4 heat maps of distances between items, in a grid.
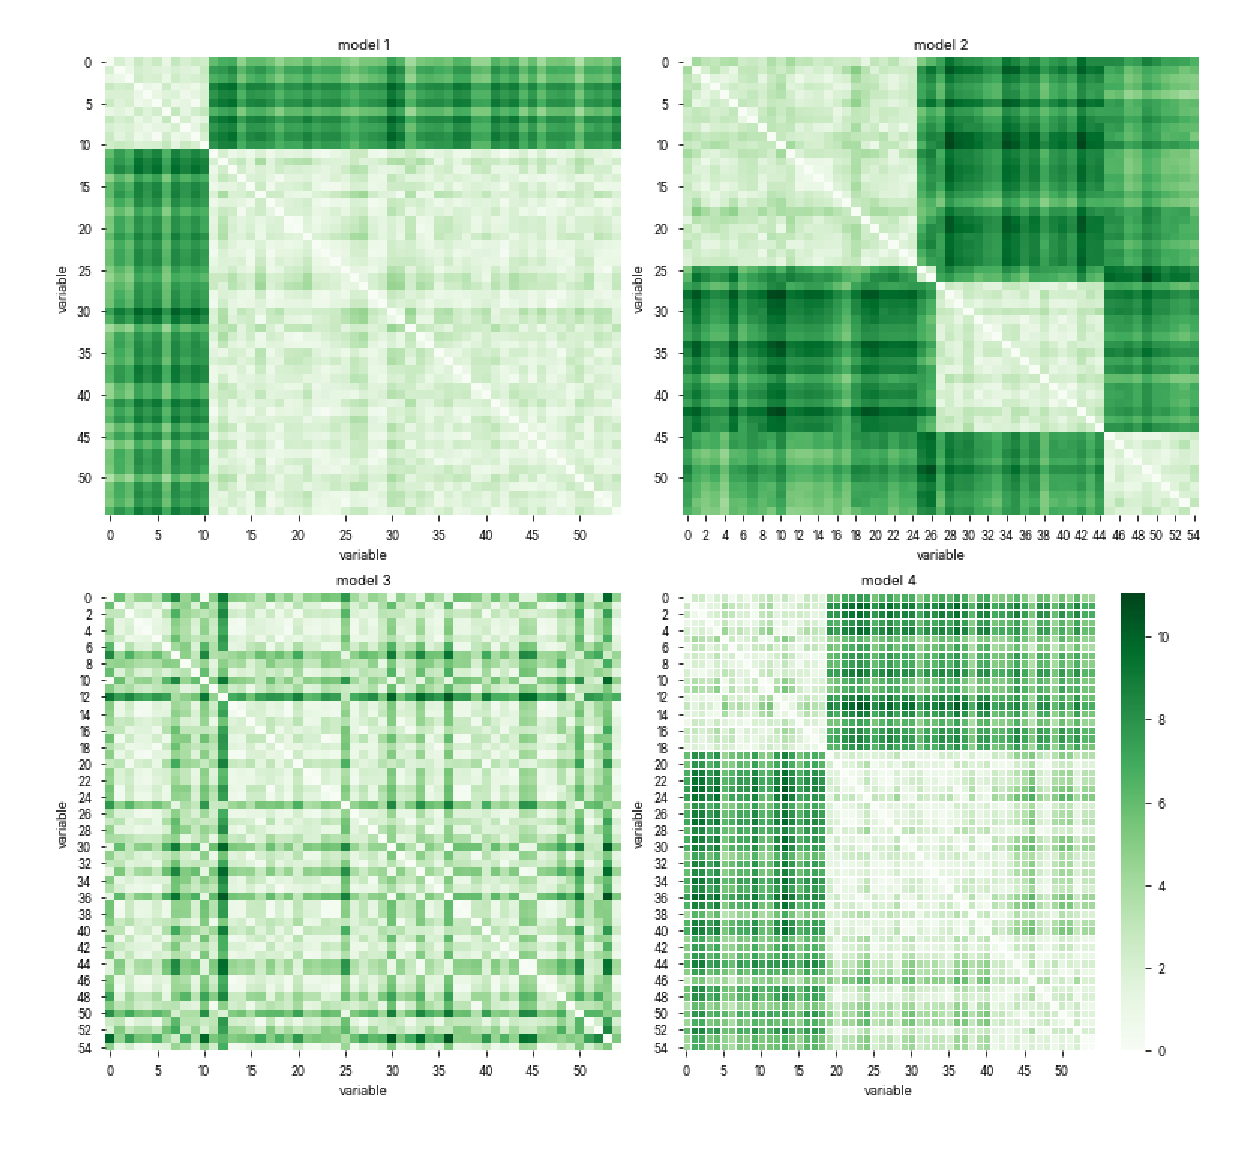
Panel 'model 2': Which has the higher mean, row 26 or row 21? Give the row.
26
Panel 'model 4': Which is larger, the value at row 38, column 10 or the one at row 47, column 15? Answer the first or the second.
the second
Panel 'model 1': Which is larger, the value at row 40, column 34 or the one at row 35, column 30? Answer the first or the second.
the second
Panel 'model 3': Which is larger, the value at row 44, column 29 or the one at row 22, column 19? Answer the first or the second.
the first
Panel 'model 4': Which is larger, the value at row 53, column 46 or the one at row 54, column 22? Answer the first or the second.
the second
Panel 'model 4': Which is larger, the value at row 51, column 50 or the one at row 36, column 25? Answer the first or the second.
the second
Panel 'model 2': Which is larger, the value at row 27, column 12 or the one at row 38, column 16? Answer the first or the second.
the first
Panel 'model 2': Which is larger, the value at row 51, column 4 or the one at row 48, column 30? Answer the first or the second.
the second
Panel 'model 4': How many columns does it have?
55
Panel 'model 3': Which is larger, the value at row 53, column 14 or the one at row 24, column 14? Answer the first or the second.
the first
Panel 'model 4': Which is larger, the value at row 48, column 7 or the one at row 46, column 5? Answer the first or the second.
the first
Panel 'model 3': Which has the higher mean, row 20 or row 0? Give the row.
0
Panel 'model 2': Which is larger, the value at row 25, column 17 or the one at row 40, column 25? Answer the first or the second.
the second
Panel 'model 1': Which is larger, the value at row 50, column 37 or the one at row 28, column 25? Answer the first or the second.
the first
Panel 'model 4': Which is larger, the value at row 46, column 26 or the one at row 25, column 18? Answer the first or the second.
the second
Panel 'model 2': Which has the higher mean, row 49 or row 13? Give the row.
49
